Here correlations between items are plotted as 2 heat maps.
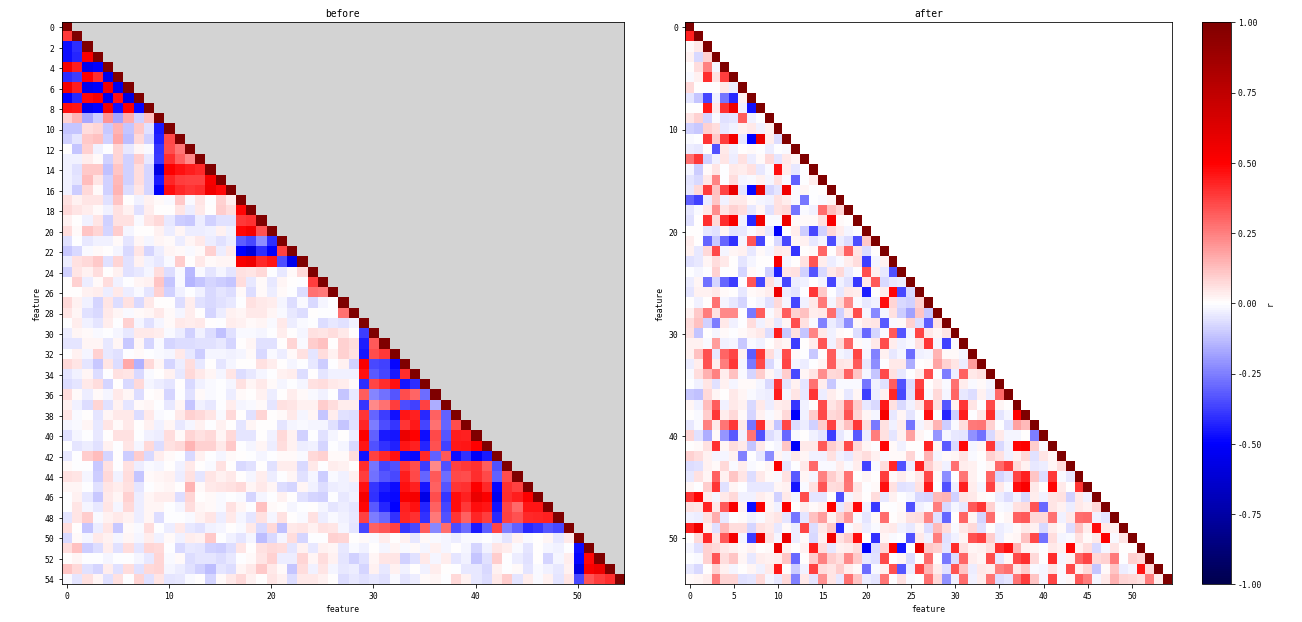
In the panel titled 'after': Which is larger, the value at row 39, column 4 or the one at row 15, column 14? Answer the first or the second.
the first
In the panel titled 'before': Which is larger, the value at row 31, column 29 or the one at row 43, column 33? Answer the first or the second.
the second
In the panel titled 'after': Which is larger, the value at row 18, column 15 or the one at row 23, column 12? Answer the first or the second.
the first
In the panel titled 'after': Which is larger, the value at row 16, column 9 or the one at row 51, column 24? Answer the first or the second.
the first
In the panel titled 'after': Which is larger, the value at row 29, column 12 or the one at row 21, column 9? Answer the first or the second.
the first
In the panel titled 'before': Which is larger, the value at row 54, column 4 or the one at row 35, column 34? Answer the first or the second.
the first
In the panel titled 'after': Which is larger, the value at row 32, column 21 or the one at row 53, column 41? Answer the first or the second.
the second
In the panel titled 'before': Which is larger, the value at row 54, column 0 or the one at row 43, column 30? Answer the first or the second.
the first
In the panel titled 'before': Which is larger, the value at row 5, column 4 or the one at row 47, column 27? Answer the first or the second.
the second
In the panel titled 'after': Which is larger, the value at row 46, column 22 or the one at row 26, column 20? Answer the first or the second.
the first
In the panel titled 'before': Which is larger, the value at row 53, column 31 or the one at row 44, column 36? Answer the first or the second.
the second
